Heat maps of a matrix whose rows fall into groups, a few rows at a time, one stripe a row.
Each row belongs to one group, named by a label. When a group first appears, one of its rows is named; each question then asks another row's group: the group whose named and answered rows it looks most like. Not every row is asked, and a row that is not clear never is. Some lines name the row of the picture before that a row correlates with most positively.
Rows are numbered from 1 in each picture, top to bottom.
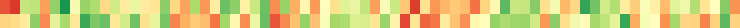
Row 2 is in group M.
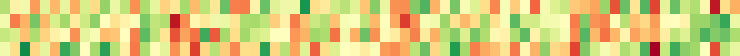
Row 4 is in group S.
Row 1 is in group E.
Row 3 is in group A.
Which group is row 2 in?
A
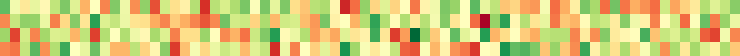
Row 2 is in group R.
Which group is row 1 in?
A
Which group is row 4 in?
M
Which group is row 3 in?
E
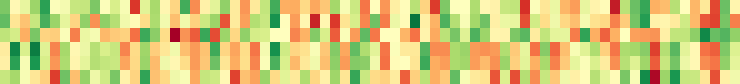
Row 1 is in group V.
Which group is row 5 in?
S
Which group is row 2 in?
V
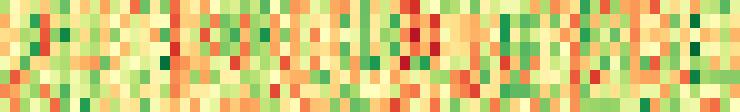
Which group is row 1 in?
A
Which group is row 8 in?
S
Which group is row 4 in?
M
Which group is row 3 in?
M
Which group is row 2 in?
M
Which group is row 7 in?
M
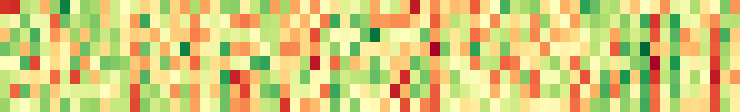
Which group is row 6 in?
E
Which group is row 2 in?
S
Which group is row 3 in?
R
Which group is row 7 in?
E
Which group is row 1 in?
M
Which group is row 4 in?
V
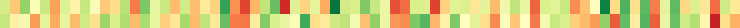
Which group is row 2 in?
E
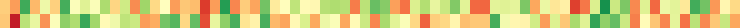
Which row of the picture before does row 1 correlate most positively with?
1
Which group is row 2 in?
M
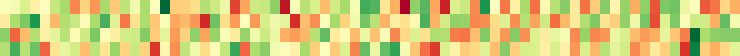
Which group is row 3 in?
A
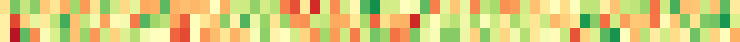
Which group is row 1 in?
R
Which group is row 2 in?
A
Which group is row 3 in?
E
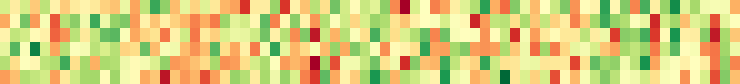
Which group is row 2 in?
R
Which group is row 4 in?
S
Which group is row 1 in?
E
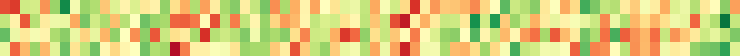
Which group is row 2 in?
A
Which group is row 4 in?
A
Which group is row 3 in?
A
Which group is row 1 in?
M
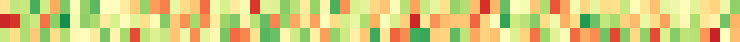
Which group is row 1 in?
S
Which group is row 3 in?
E
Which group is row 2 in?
M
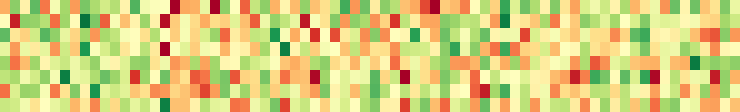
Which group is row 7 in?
R
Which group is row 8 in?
E
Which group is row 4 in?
S
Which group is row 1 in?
M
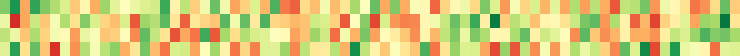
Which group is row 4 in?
S
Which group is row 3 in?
A
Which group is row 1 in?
V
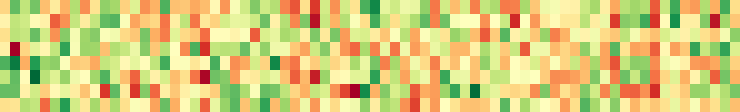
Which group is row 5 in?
V
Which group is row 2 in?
R
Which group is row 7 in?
A
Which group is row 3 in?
S
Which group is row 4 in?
A
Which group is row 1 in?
R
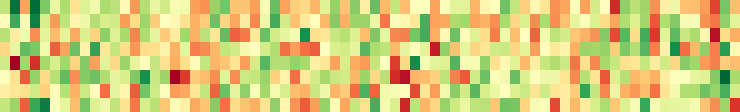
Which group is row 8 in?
V
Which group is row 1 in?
V
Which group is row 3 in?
E
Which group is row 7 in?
A
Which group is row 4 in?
R
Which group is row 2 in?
S
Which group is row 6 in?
A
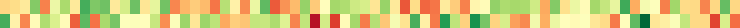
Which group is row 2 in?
V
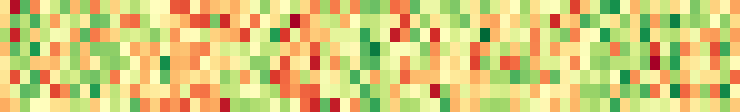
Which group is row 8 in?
R
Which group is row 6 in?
M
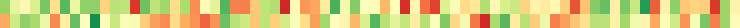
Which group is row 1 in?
V
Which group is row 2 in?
R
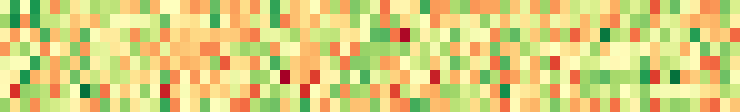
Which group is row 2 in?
V
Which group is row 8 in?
E
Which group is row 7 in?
S
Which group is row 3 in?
E
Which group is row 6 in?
R
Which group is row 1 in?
S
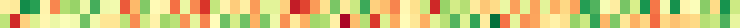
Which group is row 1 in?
S
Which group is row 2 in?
A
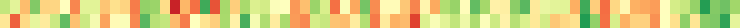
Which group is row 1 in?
A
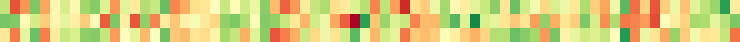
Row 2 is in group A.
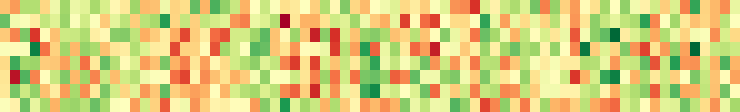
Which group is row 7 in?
R
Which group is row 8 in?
S
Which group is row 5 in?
R
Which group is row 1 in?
M
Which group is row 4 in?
M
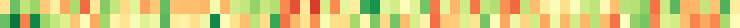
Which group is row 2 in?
V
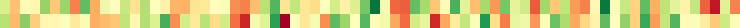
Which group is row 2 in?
E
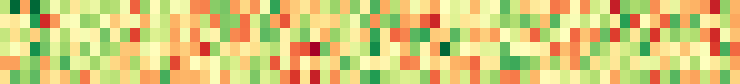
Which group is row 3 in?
E
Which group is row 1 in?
V
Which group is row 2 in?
M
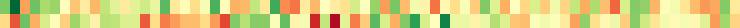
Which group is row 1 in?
V
